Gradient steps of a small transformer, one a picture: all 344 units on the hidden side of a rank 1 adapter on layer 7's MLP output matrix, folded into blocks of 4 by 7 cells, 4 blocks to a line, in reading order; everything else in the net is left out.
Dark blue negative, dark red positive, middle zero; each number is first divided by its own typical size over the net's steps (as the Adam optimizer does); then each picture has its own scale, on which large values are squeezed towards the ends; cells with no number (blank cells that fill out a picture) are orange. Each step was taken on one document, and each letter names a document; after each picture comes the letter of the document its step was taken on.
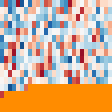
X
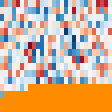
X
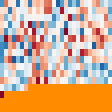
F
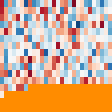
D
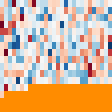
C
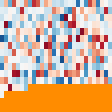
F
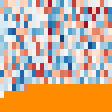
C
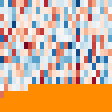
F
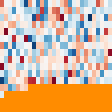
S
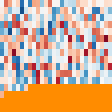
F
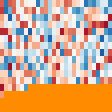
D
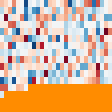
S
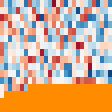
D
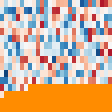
D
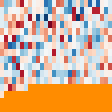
X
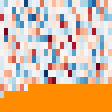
S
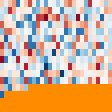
F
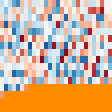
C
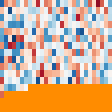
X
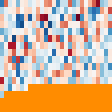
X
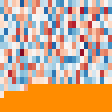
C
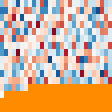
C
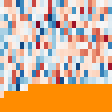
F
